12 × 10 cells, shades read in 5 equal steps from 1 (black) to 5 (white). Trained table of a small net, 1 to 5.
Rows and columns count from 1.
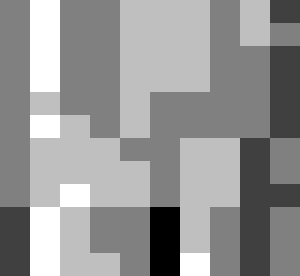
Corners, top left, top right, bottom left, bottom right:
3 2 2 3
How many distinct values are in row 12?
5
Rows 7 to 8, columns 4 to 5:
4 3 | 4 4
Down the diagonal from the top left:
3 5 3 3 4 3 4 4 2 3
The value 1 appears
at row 10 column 6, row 11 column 6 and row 12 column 6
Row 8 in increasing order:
2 3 3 3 4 4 4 4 4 4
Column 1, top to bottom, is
3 3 3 3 3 3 3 3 3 2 2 2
